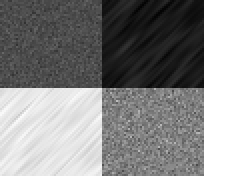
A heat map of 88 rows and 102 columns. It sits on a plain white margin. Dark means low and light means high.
The table splits into 2 rows of 2 panels. Panel 1,1: low, fine-grained, faint in contrast. Panel 1,2: very low, slanting up to the right, faint in contrast. Panel 2,1: very high, slanting up to the right, faint in contrast. Panel 2,2: middling, fine-grained.
